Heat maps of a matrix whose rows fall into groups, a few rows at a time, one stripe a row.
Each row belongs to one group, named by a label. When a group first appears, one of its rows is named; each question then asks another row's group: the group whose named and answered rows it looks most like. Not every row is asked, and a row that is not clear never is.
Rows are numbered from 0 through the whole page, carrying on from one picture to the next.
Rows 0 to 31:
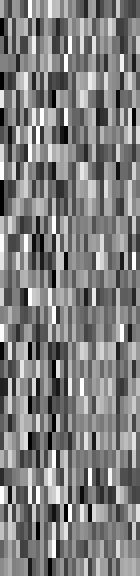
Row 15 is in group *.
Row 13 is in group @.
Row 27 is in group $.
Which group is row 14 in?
@
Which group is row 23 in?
*
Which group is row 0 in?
$
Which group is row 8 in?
$
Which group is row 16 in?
$
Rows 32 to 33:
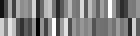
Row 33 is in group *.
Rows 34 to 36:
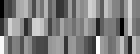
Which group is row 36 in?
@
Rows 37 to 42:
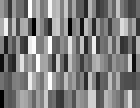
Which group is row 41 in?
$
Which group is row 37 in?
$
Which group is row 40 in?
*
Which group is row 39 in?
$
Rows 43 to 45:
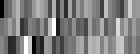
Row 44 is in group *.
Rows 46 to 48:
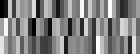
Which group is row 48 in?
@
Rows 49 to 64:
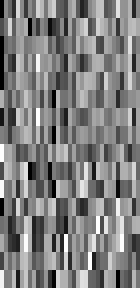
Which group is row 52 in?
*
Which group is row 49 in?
*
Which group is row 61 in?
@
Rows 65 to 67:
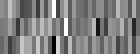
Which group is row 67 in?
*
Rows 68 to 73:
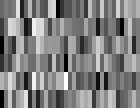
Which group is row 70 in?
*
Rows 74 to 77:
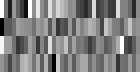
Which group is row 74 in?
$
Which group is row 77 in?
*
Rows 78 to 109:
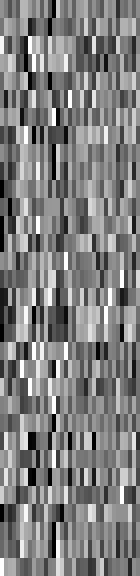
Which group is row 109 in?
@
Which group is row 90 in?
*
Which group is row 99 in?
$
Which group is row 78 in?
*
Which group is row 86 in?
*
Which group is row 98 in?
*
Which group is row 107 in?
*
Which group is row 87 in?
*
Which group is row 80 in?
$
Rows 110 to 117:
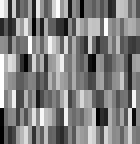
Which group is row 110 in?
$
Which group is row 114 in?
@
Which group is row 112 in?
$
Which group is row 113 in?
@
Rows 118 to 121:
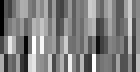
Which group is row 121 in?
$
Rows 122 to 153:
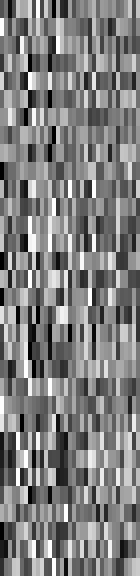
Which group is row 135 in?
$
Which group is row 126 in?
$
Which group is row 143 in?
$
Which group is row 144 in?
@
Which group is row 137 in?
$
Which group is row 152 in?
$
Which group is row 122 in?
*
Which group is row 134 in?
$
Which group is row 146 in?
*
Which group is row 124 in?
*
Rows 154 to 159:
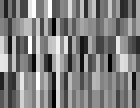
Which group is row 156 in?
$
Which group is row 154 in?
$
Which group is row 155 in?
*
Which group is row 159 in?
*
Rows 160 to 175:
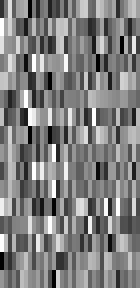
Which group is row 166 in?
$
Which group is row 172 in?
$
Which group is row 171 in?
@
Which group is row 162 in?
@
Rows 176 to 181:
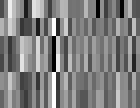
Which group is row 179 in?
*
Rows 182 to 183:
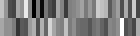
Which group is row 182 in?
@
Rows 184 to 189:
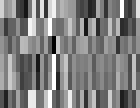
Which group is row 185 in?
$
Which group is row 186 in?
*
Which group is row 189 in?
$
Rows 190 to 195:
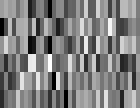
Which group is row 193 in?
$
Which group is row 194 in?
*
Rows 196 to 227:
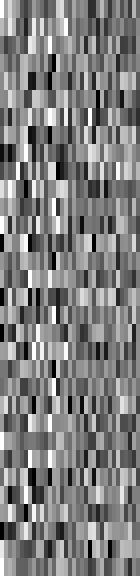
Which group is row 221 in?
$
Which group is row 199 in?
*
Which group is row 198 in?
$
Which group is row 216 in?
*
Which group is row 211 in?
$
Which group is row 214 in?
*
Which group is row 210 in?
*
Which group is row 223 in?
@
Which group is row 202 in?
$
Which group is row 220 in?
@
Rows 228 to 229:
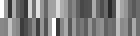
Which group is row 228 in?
$
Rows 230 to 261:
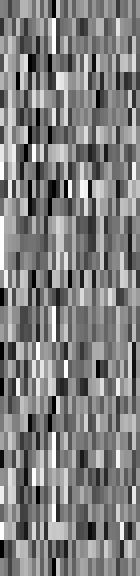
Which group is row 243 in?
@
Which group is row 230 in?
*
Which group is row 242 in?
@
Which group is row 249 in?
*
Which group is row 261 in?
*
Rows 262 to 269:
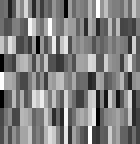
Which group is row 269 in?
$
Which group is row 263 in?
$
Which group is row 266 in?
@
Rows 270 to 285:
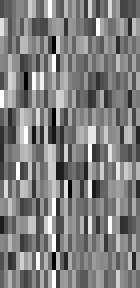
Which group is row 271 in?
@
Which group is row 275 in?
@
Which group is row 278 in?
$
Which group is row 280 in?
$
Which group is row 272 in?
*
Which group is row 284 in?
*
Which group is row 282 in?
$
